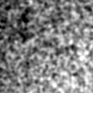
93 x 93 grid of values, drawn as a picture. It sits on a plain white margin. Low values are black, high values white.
The values follow a bell shape. The texture is blotchy. No row or column stands out. Values rise toward the bottom right.
